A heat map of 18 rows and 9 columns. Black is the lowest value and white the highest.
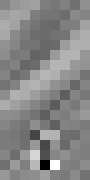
There is no overall slope. Values change most from cell to cell in the bottom middle. An odd patch, rougher than its surroundings, sits in the bottom middle. The distribution is heavy-tailed on both sides.
